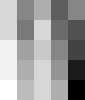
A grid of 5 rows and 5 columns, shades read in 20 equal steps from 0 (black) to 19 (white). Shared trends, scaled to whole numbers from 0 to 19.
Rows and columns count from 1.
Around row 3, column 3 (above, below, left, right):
16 16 12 10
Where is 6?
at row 2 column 5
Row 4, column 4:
11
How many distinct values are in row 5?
5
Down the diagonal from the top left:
16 9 15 11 0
